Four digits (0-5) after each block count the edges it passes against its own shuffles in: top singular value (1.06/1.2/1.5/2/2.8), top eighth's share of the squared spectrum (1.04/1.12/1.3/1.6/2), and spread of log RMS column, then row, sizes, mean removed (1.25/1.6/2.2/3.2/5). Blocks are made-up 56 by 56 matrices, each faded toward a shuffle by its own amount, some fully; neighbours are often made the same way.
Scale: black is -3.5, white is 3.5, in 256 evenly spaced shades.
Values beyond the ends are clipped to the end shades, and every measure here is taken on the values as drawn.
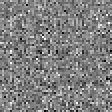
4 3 1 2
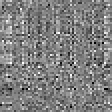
4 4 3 2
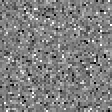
1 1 0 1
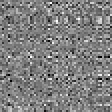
4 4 3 3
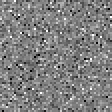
0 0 0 0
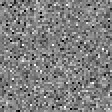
0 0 0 0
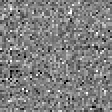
3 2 1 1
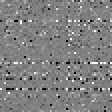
4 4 2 2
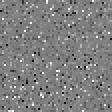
0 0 0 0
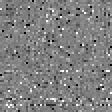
3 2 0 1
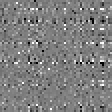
4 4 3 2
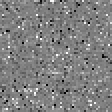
2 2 0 0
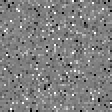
0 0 0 0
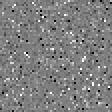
1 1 0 0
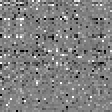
4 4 2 2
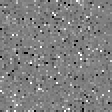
2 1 0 0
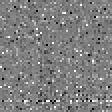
3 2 0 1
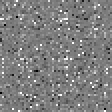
3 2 1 1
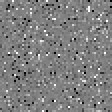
1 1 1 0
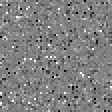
1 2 0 1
